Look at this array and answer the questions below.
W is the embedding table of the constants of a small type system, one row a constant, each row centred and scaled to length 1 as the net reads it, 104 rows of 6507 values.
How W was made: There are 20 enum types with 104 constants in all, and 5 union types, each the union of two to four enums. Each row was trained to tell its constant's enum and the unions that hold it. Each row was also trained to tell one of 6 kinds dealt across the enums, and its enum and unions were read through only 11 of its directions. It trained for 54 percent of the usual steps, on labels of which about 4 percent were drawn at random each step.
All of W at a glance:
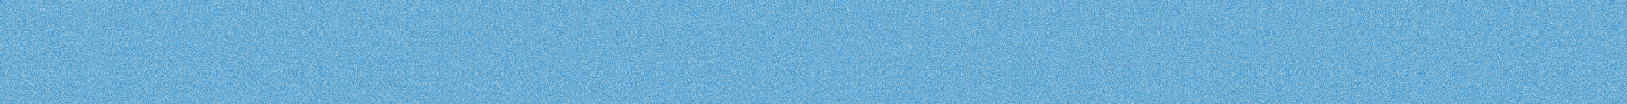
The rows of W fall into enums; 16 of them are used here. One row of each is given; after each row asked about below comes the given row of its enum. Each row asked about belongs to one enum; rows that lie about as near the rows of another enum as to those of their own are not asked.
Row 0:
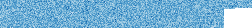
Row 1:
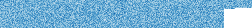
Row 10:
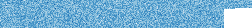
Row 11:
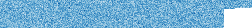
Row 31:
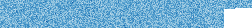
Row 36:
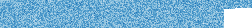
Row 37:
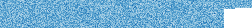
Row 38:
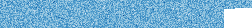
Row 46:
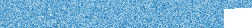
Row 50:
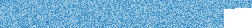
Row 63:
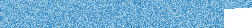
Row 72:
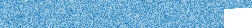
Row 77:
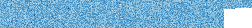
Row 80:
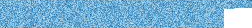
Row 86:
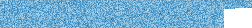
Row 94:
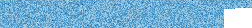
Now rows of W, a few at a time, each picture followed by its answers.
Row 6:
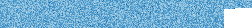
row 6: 38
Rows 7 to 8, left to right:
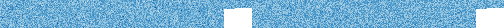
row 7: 77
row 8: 63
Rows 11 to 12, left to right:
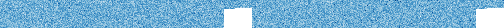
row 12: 72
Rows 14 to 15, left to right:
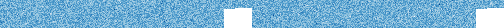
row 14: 80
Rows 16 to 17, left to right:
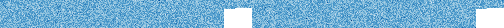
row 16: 10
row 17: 36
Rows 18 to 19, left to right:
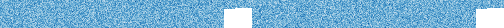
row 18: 0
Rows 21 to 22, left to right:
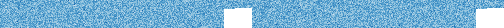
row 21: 10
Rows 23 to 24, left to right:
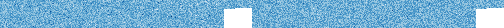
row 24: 46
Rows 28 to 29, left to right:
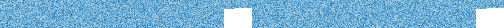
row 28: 63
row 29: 10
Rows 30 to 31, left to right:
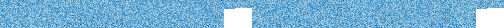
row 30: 50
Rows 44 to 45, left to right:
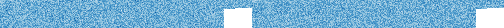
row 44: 36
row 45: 36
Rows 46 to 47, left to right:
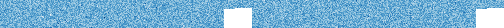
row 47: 50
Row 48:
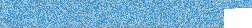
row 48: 0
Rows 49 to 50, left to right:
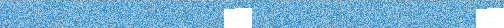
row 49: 80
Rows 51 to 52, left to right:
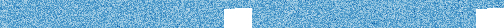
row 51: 0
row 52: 77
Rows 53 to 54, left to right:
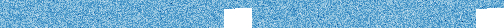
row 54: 10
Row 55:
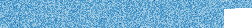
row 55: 0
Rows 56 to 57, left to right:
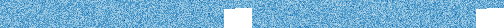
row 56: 38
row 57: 77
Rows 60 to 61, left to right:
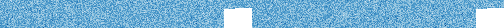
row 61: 94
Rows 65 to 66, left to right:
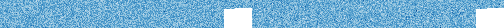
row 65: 38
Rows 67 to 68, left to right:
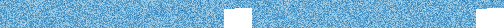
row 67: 80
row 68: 10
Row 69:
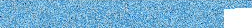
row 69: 77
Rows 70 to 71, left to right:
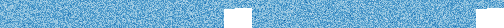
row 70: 63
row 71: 63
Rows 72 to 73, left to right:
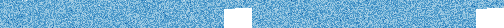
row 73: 63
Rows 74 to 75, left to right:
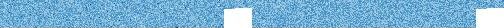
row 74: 72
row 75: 38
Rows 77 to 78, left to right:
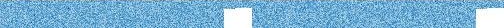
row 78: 0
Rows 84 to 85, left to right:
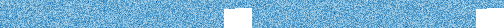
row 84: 80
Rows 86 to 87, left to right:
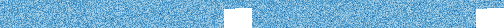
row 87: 94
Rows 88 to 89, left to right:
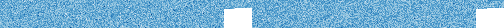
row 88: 72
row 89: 94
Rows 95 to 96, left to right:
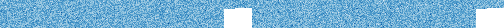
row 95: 80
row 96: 11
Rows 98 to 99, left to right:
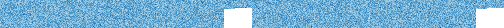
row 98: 31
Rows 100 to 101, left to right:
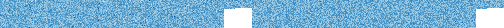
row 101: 50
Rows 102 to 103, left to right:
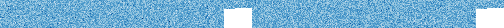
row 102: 77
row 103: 46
